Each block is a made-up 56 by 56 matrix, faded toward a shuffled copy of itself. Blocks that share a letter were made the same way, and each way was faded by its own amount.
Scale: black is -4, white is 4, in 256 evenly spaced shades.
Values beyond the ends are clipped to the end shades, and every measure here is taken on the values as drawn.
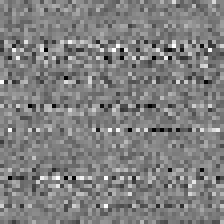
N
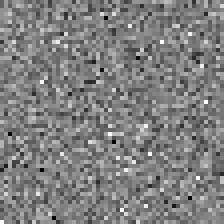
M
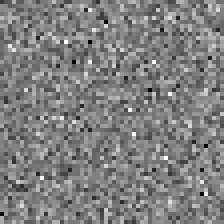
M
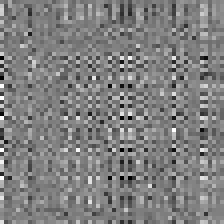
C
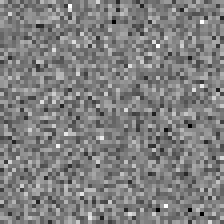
M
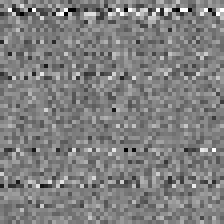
N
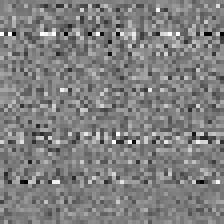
N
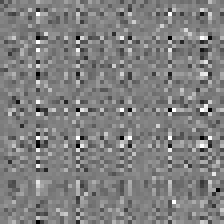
C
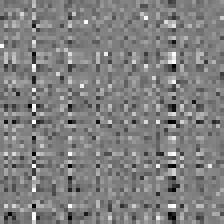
C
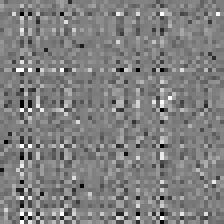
C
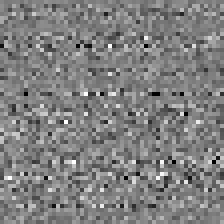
N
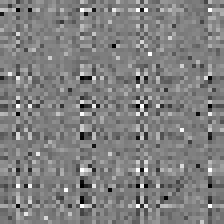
C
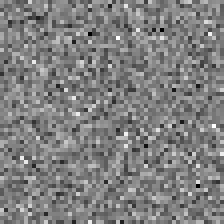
M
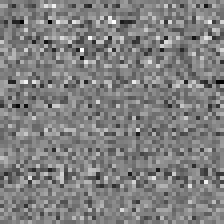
N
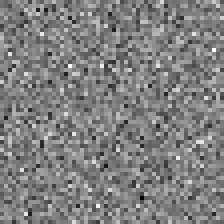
M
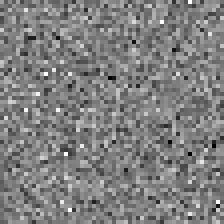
M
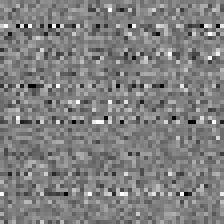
N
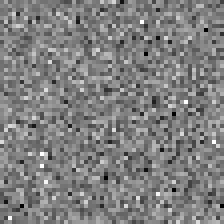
M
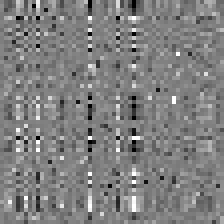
C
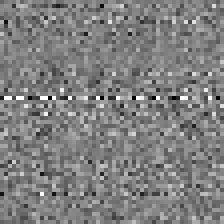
N
